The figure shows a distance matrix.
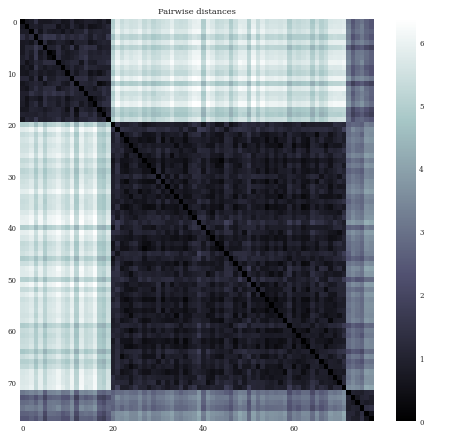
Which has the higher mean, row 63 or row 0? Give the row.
0
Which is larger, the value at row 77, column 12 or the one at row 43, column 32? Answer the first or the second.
the first
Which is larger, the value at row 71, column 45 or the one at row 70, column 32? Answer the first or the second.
the first
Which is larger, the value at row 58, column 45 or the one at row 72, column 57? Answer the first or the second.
the second
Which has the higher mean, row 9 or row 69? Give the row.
9
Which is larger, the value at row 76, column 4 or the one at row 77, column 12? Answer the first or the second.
the first
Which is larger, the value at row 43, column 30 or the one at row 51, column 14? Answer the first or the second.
the second
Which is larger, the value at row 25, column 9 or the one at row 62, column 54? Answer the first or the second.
the first
